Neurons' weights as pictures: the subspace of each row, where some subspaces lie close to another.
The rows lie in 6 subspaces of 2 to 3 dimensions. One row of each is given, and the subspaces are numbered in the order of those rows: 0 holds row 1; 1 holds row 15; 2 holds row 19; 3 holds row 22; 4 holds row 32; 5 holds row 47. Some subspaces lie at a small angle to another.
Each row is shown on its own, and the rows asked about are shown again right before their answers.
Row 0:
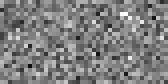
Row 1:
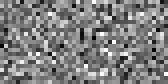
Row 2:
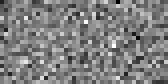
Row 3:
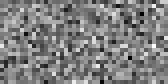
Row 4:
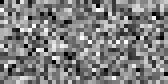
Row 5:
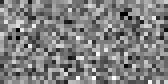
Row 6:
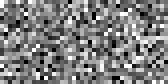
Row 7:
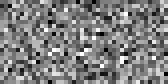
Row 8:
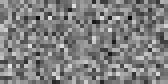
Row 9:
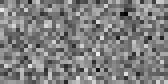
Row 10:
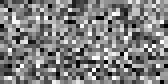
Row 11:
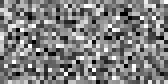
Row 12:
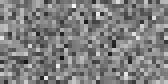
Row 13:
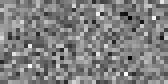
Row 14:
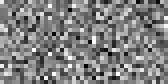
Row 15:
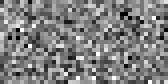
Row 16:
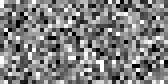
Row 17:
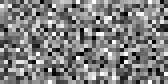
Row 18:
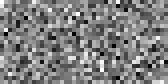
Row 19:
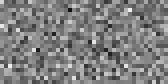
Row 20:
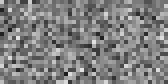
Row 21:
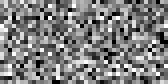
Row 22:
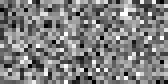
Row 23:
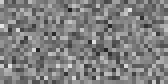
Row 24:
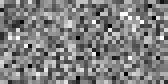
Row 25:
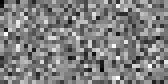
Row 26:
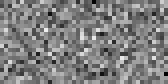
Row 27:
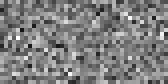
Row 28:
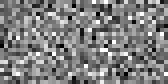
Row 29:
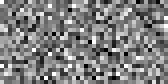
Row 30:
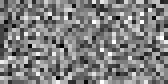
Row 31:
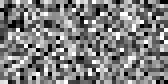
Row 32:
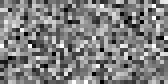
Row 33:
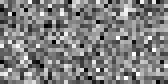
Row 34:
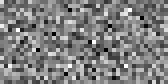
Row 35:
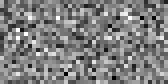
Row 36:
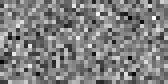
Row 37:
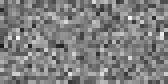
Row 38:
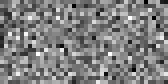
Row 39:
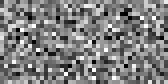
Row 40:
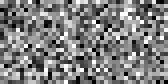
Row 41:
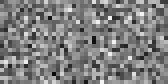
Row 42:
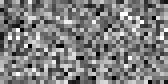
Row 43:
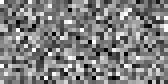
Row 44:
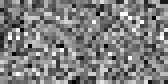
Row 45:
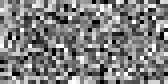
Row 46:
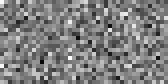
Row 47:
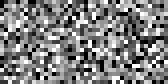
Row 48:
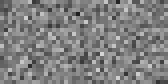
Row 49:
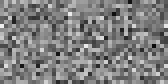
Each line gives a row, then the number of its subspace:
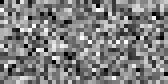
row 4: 0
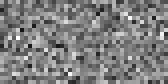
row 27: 0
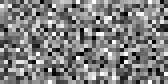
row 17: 0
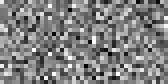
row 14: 1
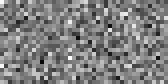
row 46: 3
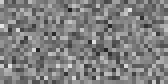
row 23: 2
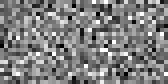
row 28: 0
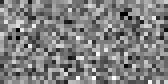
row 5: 1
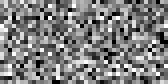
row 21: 4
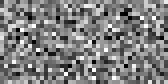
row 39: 2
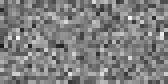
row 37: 0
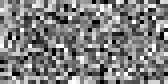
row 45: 0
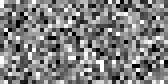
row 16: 5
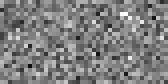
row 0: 3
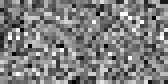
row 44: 1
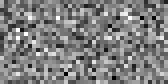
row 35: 2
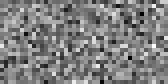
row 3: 4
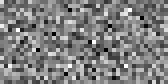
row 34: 2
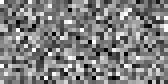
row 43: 1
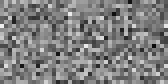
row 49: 4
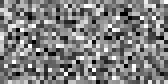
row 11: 2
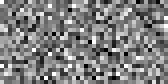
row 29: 1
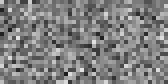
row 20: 4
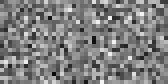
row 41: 4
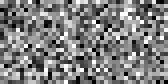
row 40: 3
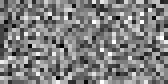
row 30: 4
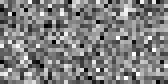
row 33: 3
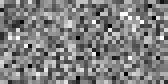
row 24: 3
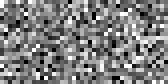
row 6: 5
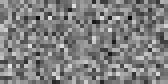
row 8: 4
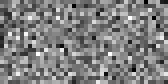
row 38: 2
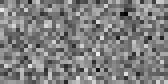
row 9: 3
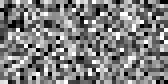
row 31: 5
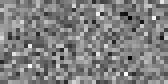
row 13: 3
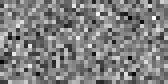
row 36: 3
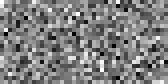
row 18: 5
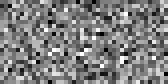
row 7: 0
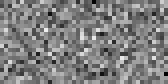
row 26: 0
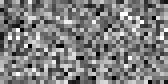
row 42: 1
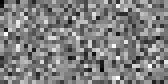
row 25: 5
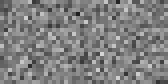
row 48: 5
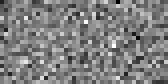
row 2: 5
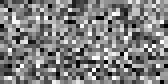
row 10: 4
